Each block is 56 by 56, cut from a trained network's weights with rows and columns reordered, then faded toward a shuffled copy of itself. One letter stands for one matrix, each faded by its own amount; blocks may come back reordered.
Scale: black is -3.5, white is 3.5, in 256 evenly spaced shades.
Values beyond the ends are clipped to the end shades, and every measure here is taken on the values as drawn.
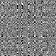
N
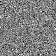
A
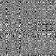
N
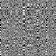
N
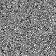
A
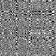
N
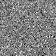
A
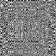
N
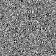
A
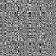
N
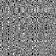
N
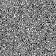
A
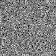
A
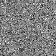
A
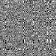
N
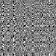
N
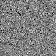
A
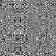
N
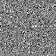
A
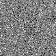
A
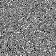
A
